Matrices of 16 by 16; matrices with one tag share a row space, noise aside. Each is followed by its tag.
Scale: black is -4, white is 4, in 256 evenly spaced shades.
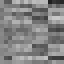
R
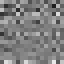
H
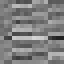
R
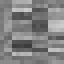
R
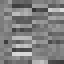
R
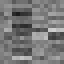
R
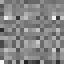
H
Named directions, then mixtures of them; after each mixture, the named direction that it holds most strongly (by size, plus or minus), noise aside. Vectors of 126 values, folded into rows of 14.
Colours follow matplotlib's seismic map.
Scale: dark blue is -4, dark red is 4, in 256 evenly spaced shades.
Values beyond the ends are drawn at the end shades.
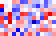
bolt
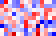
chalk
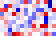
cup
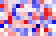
chalk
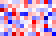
bolt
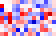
bolt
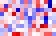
cup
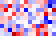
cup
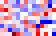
chalk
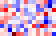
cup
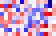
cup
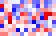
bolt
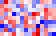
chalk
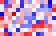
cup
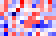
chalk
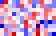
chalk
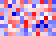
chalk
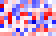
bolt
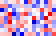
bolt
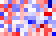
cup
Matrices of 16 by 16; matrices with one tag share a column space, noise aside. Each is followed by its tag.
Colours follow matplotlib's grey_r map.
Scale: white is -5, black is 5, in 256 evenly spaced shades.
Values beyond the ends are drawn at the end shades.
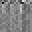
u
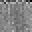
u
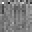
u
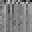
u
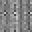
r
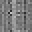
r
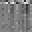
u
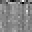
u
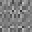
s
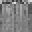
u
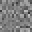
s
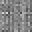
r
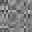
s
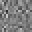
s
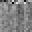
u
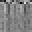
u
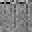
u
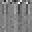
u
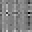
r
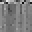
u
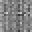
r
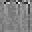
u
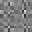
s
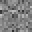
s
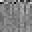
u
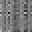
r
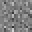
s
